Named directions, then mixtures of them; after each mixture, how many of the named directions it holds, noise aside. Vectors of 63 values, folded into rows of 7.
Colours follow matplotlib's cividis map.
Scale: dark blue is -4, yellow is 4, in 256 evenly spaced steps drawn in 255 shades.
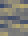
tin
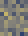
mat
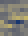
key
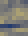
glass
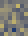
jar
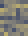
two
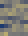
two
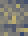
three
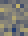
three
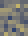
two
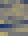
two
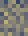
one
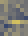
two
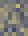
one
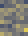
three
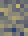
three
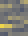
three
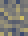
two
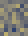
one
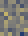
one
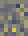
one
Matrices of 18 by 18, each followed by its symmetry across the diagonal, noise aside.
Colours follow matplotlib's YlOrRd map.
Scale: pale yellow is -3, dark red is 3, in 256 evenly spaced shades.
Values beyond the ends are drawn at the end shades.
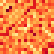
symmetric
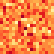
antisymmetric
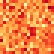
neither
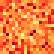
symmetric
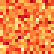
antisymmetric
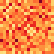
symmetric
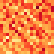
antisymmetric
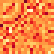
symmetric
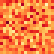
neither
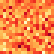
neither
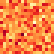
antisymmetric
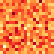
neither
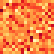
antisymmetric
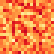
antisymmetric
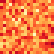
neither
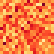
symmetric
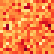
symmetric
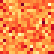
neither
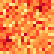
symmetric
